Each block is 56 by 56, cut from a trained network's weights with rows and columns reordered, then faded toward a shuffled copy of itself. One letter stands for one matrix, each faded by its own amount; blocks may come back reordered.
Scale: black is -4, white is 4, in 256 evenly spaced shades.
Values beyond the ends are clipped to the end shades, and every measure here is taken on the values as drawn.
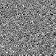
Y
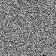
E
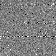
Y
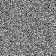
E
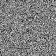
E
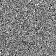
E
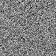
E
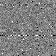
Y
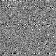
Y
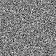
E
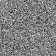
E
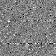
Y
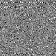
Y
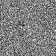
E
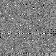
Y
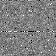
Y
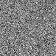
E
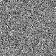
E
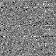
Y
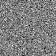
E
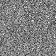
E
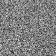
E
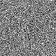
E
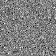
E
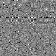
Y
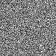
E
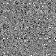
Y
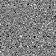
Y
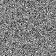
E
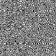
Y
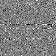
Y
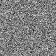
E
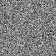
E
